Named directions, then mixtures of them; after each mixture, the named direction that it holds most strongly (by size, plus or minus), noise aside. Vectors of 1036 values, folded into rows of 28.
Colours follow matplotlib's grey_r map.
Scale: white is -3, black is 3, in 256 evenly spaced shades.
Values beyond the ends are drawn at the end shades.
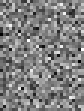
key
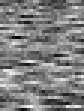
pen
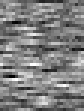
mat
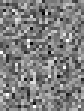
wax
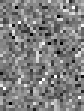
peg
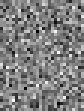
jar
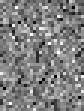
peg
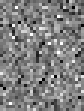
peg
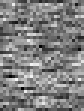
mat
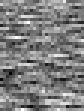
pen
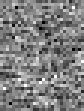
peg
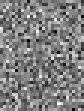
jar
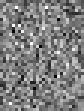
peg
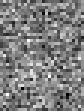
wax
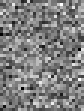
key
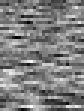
pen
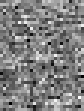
peg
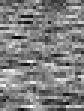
pen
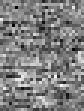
mat
